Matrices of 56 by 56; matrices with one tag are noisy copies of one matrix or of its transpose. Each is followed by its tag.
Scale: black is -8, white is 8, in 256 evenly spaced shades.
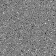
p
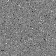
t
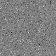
t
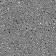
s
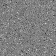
p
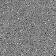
p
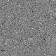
t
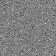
p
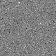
s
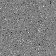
t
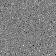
p
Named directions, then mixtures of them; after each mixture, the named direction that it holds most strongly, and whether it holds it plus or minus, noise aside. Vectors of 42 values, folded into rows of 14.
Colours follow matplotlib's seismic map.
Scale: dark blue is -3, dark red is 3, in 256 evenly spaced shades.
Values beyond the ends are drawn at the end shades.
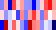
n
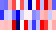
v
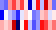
v, plus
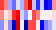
v, minus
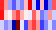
v, minus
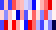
n, plus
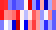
v, minus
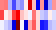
v, minus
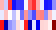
n, minus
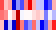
v, minus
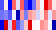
n, plus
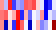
n, minus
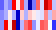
v, plus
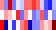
n, minus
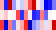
n, minus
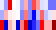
n, minus
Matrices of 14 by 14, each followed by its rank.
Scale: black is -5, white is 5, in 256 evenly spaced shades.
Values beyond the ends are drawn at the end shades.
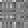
two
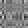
two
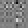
two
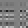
one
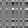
one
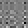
two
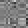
two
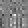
two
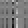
one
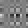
one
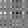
one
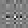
one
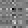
two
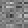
two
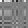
one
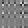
one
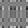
one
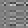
one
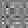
two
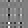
one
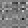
two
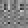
two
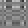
one
